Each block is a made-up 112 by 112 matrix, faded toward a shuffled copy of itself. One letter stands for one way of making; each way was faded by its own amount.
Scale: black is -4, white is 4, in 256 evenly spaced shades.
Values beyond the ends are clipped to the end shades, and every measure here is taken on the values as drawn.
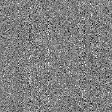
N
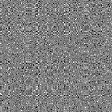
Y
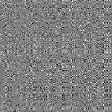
Y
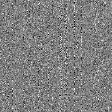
N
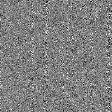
N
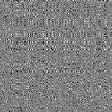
Y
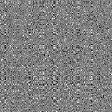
Y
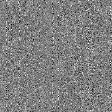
N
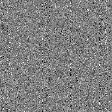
N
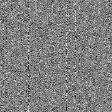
N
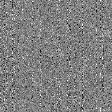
N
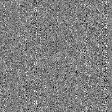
N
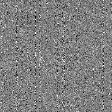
N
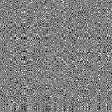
Y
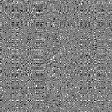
Y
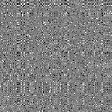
Y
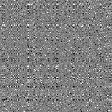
Y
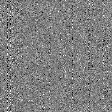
N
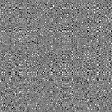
Y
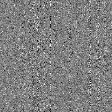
N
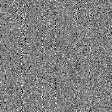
N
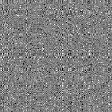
Y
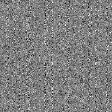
N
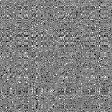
Y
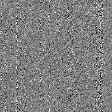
N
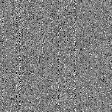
N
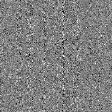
N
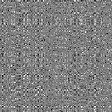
Y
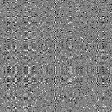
Y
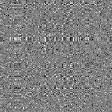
Y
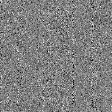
N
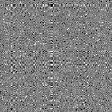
Y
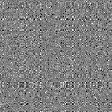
Y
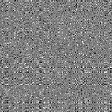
Y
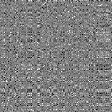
Y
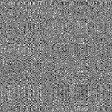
Y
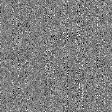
N
